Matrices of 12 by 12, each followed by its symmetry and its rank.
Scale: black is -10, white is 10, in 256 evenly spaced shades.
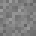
symmetric, full rank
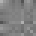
symmetric, rank two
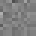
antisymmetric, rank two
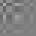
symmetric, rank one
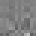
neither, rank two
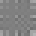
symmetric, rank two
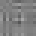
antisymmetric, rank two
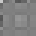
symmetric, rank one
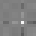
symmetric, rank one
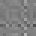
antisymmetric, rank two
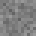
symmetric, full rank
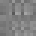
neither, rank two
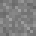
symmetric, full rank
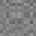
neither, rank two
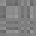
symmetric, rank one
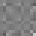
symmetric, rank two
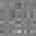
neither, rank two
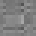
neither, rank two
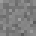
symmetric, full rank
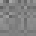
neither, rank two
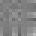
symmetric, rank two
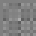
symmetric, rank one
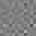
antisymmetric, rank two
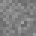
symmetric, full rank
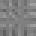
antisymmetric, rank two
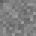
symmetric, full rank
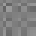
symmetric, rank one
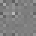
symmetric, rank two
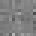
antisymmetric, rank two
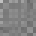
symmetric, rank two
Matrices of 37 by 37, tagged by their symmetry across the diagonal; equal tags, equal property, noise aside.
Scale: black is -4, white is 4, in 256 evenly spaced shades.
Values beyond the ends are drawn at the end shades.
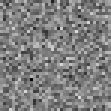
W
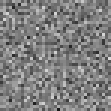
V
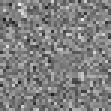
V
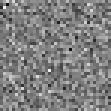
V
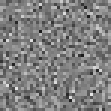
V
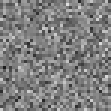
V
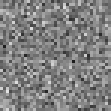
W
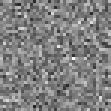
W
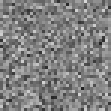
W
